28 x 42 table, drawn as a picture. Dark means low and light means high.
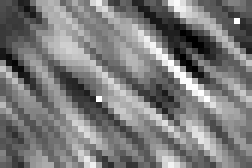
No overall slope runs across the table. The histogram is bell-shaped. The top right is the ninth with the lowest average. The grain runs diagonally down to the right. The halves do not mirror each other. There are two isolated cells, each far higher than the cells round it.
